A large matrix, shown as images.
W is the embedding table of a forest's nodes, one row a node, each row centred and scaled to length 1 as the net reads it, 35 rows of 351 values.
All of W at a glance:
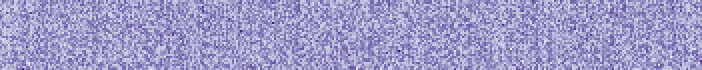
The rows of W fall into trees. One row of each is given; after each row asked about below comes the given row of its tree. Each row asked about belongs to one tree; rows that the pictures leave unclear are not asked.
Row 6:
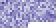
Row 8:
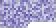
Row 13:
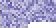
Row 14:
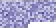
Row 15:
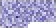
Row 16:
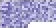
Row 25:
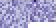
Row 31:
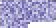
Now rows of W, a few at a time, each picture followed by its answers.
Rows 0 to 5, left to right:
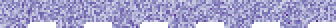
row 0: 31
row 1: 31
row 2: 16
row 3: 13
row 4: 31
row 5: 16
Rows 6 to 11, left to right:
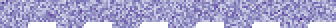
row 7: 8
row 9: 15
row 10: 14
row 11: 31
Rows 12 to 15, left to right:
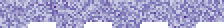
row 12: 13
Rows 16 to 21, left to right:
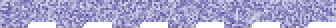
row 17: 8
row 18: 6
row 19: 25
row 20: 16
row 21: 15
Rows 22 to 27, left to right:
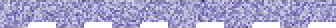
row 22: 6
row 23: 14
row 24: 14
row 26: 25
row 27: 6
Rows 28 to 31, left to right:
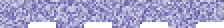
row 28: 14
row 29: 25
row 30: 25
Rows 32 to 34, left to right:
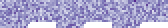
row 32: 16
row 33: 15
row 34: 15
